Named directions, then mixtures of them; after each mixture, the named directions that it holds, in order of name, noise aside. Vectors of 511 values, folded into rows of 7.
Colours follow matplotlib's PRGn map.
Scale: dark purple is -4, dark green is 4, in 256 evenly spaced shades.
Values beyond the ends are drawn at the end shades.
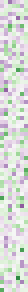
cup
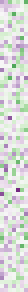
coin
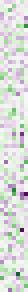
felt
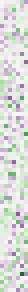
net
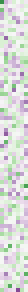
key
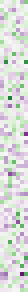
key, net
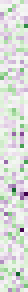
felt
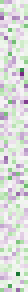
cup, felt, key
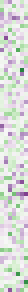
cup, felt, key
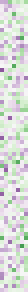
coin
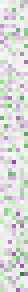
net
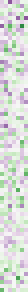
cup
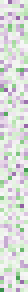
cup, key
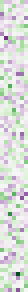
felt, key, net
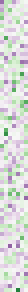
key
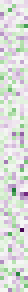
felt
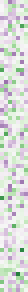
cup, felt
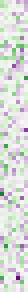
coin, cup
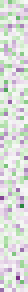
cup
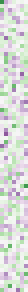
key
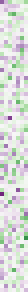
coin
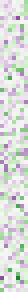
coin, cup, key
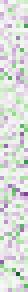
coin, felt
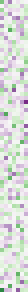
cup, key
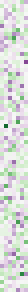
net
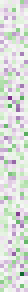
net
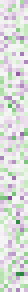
felt, net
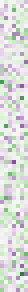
net
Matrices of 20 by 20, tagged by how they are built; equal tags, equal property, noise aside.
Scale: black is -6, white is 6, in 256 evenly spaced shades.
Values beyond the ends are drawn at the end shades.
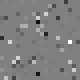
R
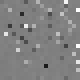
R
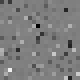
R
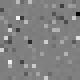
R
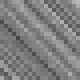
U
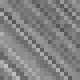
U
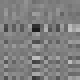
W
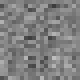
W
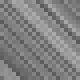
U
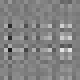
W
